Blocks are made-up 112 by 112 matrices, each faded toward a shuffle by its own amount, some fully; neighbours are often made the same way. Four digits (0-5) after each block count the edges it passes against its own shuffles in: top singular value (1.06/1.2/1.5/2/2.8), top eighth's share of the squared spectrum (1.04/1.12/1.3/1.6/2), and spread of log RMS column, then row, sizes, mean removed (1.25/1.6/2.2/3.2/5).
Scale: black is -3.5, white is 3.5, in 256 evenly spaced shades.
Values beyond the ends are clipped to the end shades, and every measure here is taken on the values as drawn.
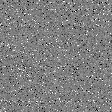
1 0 0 1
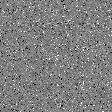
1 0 0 1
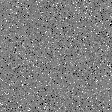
0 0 0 0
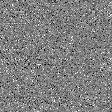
3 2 0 2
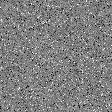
0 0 0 0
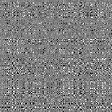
4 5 3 4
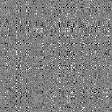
4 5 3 3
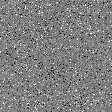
0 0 0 0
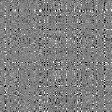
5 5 4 3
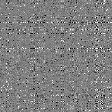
4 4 3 3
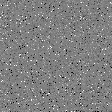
2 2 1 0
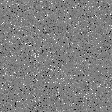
2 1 0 0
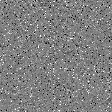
2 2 1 0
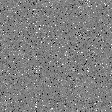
2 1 0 0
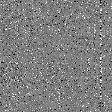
3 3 2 1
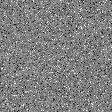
0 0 0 0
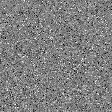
2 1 0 0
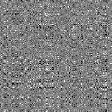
4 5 3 3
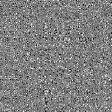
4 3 2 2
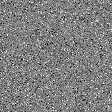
2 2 0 0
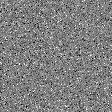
2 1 0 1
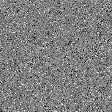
2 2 0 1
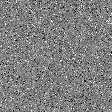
1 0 0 0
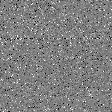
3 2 0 1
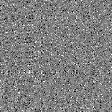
4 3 2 2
